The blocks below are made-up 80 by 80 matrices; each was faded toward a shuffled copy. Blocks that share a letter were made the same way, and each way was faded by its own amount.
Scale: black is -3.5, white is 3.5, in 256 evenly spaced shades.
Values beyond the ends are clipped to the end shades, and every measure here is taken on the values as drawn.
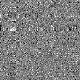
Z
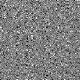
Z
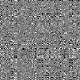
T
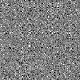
Z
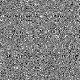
Z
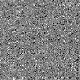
Z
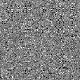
Z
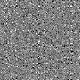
Z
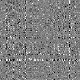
T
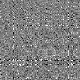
T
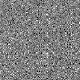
Z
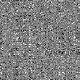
Z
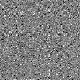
Z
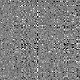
T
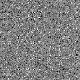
Z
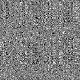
Z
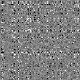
T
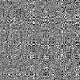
T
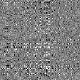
T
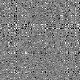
T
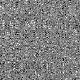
Z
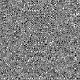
Z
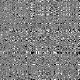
T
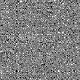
Z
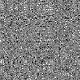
Z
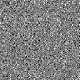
Z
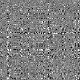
T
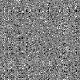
Z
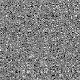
Z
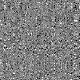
Z
